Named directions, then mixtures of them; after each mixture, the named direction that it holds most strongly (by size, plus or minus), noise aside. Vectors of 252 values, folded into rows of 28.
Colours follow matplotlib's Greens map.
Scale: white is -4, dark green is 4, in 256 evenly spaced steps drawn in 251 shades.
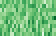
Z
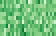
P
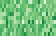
P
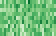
P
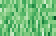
Z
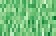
Z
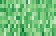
P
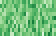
Z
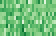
P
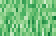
Z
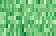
P
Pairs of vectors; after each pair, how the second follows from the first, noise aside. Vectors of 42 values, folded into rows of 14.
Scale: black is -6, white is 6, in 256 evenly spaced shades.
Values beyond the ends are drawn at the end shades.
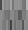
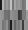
scaled up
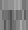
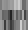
scaled up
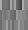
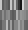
scaled up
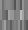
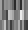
scaled up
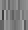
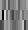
scaled up
